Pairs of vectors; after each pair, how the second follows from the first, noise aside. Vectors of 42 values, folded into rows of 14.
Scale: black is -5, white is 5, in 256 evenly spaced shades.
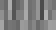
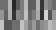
scaled up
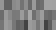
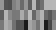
scaled up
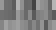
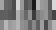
scaled up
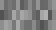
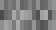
copied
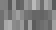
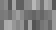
copied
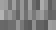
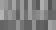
copied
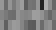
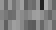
copied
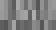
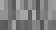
copied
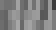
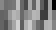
scaled up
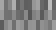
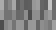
copied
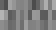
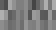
copied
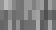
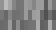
copied
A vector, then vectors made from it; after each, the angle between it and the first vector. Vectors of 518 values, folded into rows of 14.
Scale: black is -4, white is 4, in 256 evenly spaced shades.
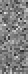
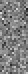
partly opposed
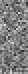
nearly parallel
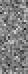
nearly parallel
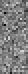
nearly opposite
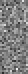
partly aligned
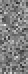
nearly parallel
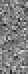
nearly opposite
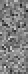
partly opposed
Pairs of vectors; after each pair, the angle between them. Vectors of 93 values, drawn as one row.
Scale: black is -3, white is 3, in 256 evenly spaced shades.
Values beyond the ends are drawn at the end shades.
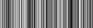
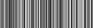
orthogonal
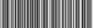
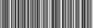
nearly parallel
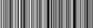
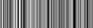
nearly parallel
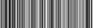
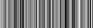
orthogonal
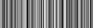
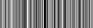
nearly opposite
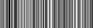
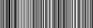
nearly parallel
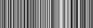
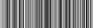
partly opposed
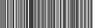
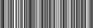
partly aligned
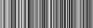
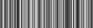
orthogonal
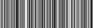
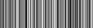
nearly opposite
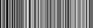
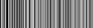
nearly parallel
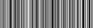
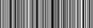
nearly parallel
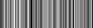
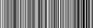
orthogonal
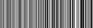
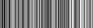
partly opposed
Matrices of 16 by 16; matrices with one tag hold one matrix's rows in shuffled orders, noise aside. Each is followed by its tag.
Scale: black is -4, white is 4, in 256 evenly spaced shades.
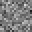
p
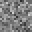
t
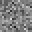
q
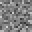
t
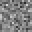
t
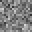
p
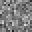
p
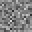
q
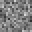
p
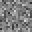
p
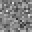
t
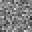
p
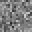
q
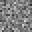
p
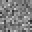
p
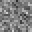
t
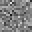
q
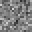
t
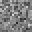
t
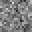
t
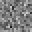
q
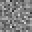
q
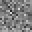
q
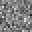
p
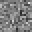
t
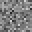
q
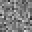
p
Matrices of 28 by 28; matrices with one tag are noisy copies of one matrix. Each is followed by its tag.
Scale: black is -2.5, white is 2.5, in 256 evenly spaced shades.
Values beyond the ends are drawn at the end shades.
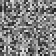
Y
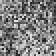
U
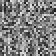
Y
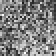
U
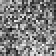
U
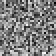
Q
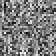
Y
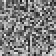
Q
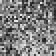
U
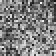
U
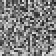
Q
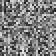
Y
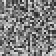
Q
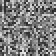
Y
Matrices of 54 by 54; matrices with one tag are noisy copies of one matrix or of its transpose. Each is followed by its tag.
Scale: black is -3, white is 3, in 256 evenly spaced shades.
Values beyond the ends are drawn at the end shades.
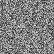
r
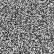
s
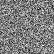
r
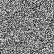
s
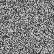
r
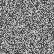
r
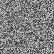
s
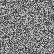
r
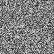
r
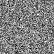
r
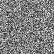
s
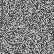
r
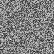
s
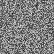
r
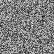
s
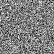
s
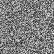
s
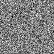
s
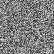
s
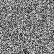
s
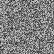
s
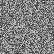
r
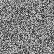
s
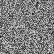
r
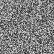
s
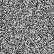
r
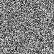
s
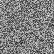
s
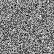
s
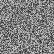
s
